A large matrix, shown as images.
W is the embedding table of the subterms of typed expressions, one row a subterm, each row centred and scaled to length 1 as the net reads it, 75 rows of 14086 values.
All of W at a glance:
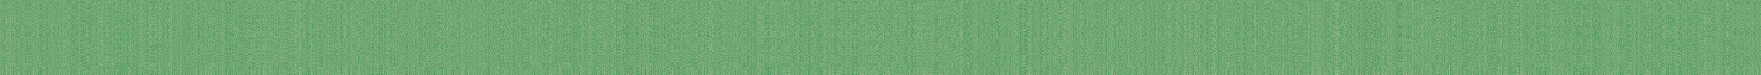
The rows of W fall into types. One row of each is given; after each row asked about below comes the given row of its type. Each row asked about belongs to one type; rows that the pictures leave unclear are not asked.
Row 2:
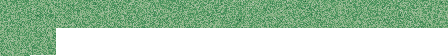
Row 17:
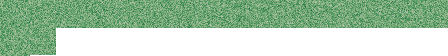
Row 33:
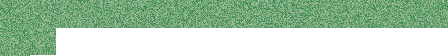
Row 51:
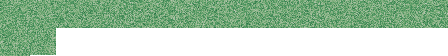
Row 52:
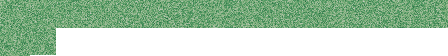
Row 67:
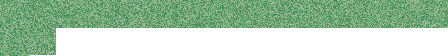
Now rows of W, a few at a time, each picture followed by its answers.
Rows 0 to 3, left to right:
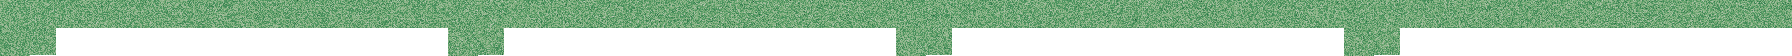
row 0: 52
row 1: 33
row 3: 33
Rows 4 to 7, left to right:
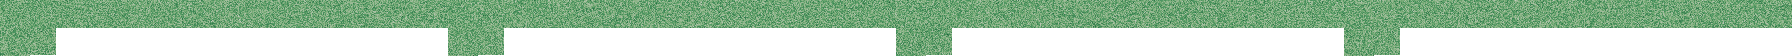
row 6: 52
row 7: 51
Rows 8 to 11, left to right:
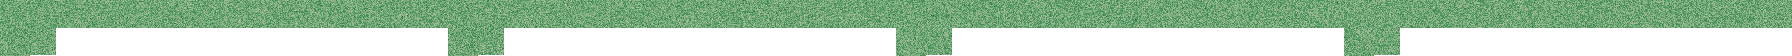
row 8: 51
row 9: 51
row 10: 2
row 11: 17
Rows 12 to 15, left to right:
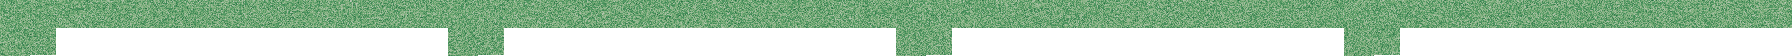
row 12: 2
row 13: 33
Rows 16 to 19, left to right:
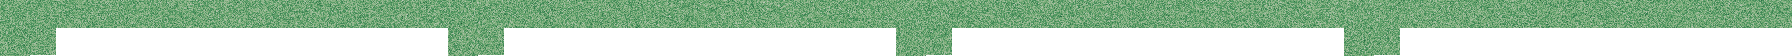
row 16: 51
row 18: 67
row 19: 52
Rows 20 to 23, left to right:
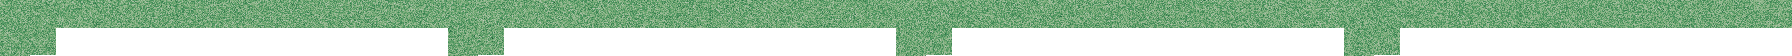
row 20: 33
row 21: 17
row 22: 67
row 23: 67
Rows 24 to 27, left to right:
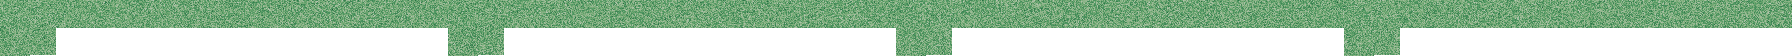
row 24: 17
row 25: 51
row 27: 51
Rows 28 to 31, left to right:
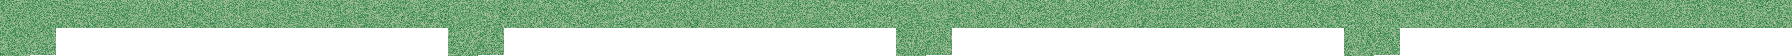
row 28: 67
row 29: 33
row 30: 51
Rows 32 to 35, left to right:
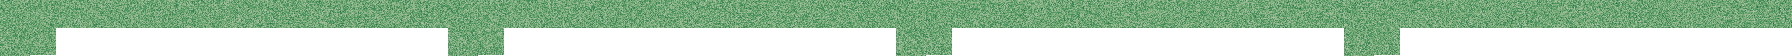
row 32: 33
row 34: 67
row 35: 52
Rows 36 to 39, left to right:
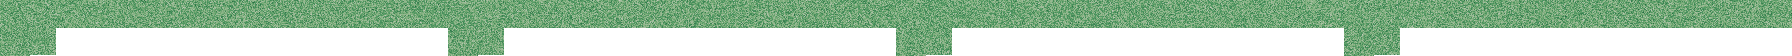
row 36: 51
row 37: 51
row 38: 67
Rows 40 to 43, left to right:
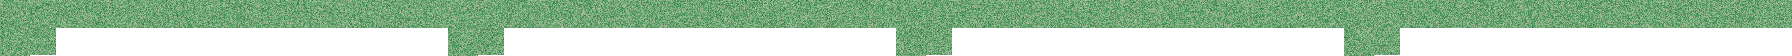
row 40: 17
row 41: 52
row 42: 51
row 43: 17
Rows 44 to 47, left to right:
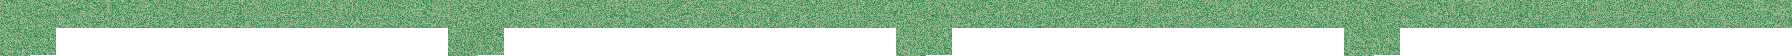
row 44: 2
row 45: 52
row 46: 2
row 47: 67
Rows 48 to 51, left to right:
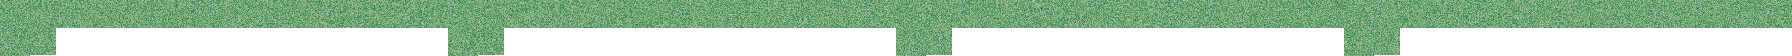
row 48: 33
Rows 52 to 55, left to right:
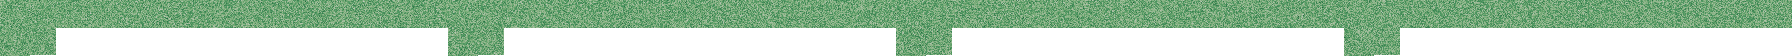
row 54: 51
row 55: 17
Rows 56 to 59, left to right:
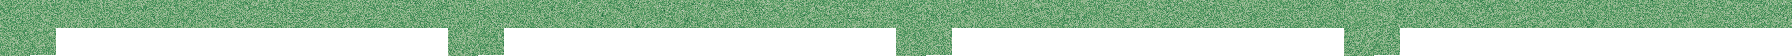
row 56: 33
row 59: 33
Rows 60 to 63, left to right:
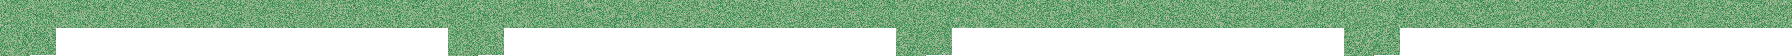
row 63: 33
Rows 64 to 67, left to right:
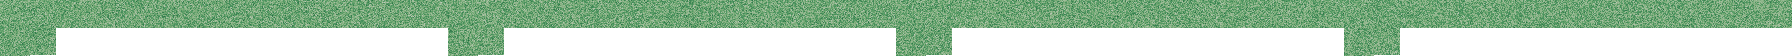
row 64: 52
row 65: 17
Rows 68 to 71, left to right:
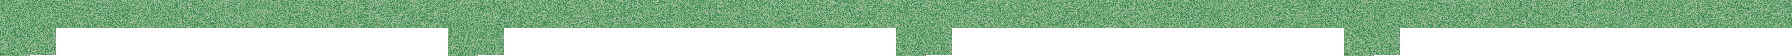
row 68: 67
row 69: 67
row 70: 52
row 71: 67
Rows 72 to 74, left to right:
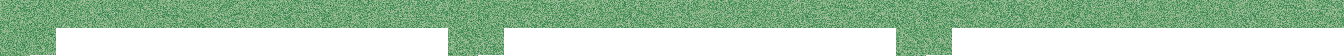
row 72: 52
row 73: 67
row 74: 67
